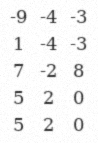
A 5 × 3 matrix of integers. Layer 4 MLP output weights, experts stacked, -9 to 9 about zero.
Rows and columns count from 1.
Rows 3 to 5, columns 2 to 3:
-2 8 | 2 0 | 2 0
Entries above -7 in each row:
2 3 3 3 3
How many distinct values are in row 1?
3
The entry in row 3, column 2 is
-2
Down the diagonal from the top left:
-9 -4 8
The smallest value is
-9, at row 1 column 1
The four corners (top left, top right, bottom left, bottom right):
-9 -3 5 0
